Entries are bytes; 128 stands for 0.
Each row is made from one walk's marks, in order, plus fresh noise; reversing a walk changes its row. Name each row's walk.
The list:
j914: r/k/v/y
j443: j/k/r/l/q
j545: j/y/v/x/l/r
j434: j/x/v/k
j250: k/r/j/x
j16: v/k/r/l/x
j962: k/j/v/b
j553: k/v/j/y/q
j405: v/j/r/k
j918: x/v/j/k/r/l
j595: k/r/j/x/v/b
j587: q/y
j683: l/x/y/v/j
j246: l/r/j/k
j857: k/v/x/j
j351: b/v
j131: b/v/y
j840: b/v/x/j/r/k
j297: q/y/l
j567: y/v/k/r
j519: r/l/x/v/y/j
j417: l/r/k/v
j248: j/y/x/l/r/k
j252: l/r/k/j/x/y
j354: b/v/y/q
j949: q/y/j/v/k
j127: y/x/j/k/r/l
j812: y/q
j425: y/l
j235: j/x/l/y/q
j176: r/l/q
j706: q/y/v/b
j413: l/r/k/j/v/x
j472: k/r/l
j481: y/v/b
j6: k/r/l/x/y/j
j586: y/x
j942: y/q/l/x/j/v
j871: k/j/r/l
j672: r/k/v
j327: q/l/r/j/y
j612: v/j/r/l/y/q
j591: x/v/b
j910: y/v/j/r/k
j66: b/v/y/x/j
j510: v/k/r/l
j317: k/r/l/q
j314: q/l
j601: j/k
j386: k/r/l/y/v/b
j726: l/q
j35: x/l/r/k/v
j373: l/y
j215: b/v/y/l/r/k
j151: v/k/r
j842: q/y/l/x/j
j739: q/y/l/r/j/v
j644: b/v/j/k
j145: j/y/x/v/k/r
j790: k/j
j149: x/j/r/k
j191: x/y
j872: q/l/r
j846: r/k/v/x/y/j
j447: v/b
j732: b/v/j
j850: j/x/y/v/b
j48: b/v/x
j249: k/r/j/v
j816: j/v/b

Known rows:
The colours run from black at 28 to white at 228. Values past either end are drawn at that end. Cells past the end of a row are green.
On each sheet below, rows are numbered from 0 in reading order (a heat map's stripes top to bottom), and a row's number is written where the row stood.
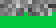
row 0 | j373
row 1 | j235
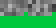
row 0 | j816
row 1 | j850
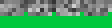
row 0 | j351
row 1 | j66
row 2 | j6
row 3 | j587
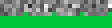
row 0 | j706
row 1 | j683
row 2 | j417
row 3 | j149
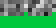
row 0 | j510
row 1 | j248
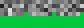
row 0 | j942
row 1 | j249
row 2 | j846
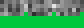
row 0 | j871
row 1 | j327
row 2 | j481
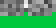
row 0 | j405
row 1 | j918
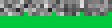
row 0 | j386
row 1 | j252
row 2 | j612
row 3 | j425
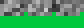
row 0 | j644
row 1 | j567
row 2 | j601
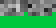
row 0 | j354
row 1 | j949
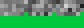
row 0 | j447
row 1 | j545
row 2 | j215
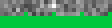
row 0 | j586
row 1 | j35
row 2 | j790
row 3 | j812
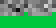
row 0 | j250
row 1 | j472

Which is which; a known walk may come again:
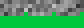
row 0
j587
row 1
j962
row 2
j732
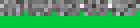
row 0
j591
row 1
j425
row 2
j151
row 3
j149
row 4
j672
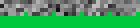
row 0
j842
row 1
j644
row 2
j443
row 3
j145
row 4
j314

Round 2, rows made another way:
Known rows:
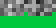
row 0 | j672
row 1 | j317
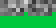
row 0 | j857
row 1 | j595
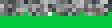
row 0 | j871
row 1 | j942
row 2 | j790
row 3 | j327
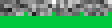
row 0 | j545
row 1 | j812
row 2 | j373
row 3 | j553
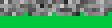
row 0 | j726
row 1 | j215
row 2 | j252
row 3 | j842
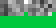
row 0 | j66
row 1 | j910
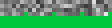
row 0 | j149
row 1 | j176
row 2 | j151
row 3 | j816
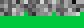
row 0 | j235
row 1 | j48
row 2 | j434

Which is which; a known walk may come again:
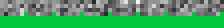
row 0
j425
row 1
j519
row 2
j127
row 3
j252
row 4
j683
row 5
j131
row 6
j840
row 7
j249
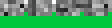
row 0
j812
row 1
j66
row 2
j545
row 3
j591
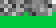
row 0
j176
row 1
j354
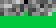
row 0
j417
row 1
j215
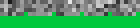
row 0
j317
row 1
j949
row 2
j48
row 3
j191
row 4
j962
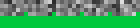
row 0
j250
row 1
j327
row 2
j149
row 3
j443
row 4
j816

